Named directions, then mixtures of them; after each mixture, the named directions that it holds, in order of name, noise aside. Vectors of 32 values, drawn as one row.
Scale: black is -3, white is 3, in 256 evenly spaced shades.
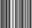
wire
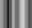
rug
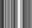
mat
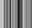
mat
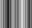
rug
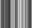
mat, rug, wire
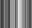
mat, rug, wire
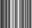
mat, wire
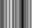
rug, wire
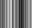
mat, rug, wire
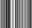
rug, wire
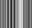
mat, rug, wire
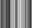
mat, rug, wire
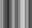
rug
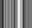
mat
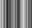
mat, rug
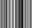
mat, rug, wire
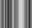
mat, rug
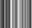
mat, rug, wire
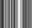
mat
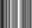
mat, wire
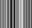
mat, rug, wire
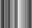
mat, rug, wire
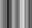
rug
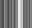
mat, rug
